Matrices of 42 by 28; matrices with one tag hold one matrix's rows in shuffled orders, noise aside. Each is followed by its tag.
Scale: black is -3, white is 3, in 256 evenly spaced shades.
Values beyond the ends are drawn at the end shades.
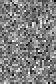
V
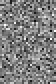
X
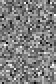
X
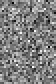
V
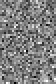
X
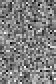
X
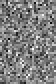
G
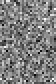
X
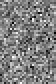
V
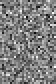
X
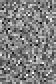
G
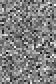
X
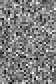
G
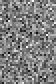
G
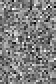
V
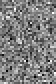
X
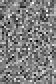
G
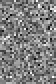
X
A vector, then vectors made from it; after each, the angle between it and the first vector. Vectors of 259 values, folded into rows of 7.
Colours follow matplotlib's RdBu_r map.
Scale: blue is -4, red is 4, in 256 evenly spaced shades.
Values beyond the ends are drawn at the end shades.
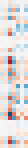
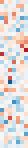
orthogonal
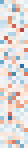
partly opposed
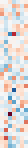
partly opposed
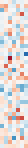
partly aligned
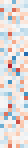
partly aligned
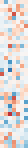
partly opposed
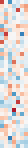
partly opposed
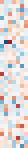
orthogonal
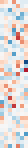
orthogonal
